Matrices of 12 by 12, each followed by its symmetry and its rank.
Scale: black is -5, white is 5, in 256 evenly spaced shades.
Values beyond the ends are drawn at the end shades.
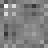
symmetric, rank two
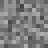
neither, full rank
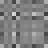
symmetric, rank one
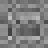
neither, rank two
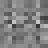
neither, rank two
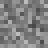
neither, full rank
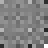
symmetric, rank two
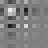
symmetric, rank one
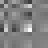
symmetric, rank one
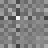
symmetric, rank two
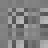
symmetric, rank one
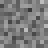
neither, full rank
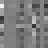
neither, rank two
